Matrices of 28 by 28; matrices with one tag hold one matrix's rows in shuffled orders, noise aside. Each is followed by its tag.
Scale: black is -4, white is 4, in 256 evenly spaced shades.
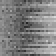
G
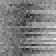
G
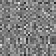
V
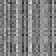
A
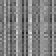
A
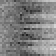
G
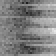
G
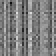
A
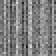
A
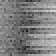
G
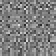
V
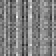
A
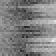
G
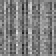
A
